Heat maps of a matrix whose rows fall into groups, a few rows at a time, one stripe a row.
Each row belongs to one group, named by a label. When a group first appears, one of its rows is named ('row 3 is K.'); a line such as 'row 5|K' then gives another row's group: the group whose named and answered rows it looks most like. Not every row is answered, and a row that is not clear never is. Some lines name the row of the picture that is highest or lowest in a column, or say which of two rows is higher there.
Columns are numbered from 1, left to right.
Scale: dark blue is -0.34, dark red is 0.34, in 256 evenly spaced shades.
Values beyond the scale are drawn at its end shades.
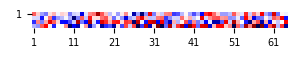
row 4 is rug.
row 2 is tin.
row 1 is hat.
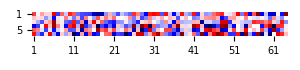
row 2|hat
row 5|hat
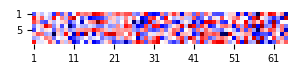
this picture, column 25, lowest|8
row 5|tin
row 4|rug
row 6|hat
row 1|tin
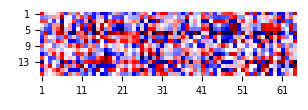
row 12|hat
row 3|hat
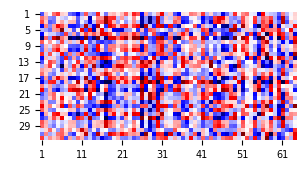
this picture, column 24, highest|7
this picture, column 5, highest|7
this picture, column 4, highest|7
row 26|rug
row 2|hat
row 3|hat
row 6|tin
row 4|rug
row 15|hat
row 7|rug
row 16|hat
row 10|rug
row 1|rug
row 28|hat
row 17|rug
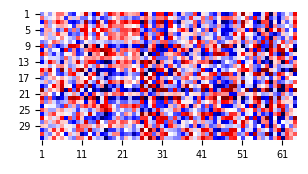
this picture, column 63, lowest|15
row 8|rug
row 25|hat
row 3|rug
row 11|hat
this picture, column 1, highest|20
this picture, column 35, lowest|3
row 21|hat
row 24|tin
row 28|rug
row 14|rug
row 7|rug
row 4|rug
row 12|tin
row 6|rug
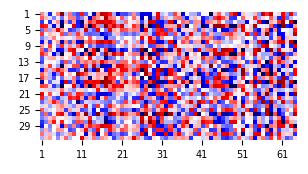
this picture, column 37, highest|28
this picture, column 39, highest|26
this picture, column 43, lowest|1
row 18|tin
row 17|hat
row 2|hat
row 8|tin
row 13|tin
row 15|rug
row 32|tin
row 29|tin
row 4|hat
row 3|tin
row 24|rug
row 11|hat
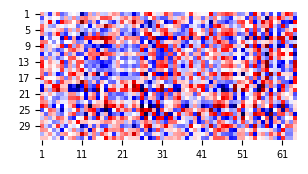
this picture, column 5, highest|20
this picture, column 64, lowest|7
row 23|hat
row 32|hat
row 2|tin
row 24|hat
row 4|hat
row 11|tin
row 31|tin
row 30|hat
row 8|hat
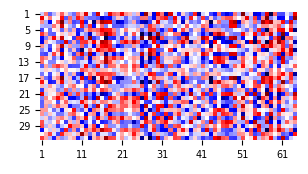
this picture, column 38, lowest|8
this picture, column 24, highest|8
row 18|hat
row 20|tin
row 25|hat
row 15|tin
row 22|rug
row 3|hat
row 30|tin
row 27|rug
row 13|hat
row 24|rug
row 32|hat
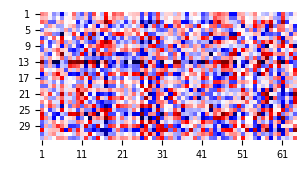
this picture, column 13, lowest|27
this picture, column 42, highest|13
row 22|rug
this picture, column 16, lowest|30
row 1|hat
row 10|rug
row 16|rug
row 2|hat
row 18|hat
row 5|tin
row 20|rug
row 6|hat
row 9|tin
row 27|hat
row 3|hat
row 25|hat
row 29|rug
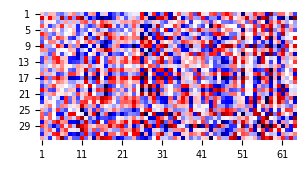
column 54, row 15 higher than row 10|No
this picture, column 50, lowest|32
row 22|tin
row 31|rug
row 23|tin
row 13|rug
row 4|hat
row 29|rug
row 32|hat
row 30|tin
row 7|rug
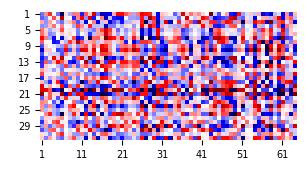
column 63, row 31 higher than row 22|Yes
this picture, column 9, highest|20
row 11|tin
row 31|hat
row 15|hat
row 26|hat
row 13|rug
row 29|rug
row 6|hat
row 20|hat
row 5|hat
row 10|tin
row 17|tin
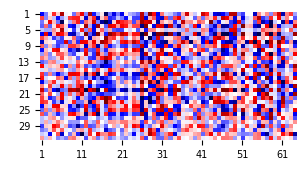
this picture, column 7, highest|8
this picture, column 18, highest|6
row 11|rug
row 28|rug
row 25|rug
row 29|rug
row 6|rug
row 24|rug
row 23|hat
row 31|tin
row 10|rug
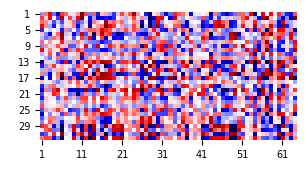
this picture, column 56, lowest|17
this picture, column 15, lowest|2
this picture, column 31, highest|20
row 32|hat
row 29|hat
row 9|rug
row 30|hat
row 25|rug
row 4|hat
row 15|rug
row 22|tin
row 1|tin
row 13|tin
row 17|tin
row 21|rug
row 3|hat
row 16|hat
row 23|tin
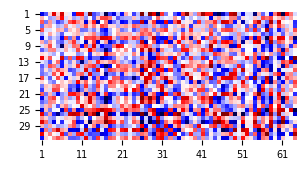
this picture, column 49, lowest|26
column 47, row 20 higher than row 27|No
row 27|hat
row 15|rug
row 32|rug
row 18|rug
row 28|hat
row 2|hat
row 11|hat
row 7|tin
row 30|rug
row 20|rug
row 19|rug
